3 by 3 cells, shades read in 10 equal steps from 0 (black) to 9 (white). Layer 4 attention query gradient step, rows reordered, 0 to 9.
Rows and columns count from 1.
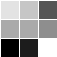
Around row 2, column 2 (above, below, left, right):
7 1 6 5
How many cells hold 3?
1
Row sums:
18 17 10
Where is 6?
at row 2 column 1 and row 2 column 2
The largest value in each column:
8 7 9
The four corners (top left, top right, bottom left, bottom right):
8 3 0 9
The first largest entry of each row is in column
1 1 3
